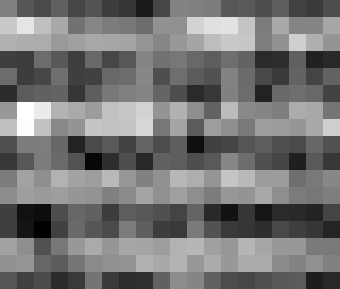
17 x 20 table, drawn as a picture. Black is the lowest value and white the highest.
There is no overall slope. Streaks run across, left to right. The ninth with the highest average is the middle left. Stripes running across repeat 4 times from top to bottom.
